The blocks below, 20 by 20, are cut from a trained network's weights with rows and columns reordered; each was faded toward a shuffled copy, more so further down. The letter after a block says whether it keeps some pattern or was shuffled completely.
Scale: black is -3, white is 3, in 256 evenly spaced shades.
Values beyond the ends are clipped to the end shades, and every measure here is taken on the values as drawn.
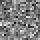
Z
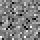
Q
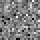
Q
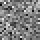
Q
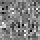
Z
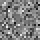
Z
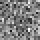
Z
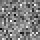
Q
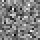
Z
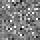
Q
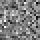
Z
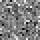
Q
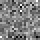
Z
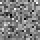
Q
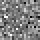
Q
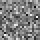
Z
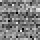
Z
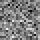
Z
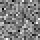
Q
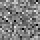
Q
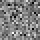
Q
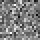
Q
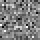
Z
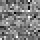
Z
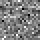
Q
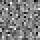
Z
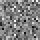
Q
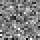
Q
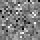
Q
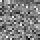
Q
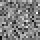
Q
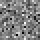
Q
